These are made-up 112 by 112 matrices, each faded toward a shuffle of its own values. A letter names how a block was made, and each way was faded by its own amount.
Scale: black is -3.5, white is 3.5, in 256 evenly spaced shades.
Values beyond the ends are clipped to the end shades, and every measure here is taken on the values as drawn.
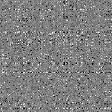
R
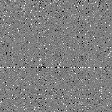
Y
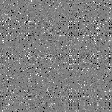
Y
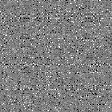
R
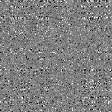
R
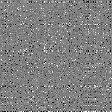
Y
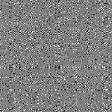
Y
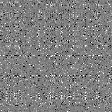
Y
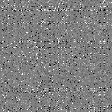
Y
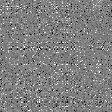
Y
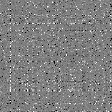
Y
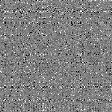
R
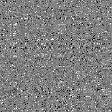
R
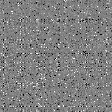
Y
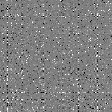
Y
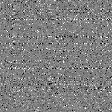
R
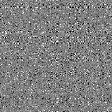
R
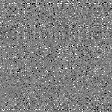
R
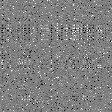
Y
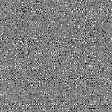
R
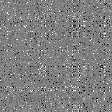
Y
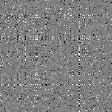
Y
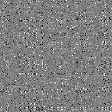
Y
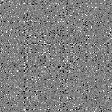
Y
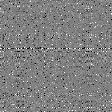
Y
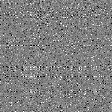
R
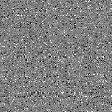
R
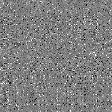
R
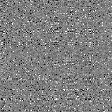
R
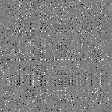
Y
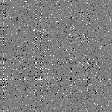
Y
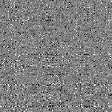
R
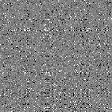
R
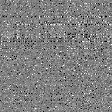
R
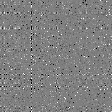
Y
